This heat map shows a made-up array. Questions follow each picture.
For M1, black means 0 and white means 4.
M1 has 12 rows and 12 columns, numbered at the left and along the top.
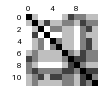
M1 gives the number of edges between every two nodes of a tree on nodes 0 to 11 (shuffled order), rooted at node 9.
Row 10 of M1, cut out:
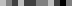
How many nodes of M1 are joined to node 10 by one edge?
4
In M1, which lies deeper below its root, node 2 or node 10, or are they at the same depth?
node 2
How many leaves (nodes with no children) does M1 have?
8
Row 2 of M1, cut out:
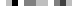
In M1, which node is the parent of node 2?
10
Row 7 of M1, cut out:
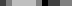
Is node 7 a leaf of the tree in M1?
no
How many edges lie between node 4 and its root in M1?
2
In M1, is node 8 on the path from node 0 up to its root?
no
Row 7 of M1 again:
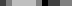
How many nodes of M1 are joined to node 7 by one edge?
3
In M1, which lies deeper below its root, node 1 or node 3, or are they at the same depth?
node 3
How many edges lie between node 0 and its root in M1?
2
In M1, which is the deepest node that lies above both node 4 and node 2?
10
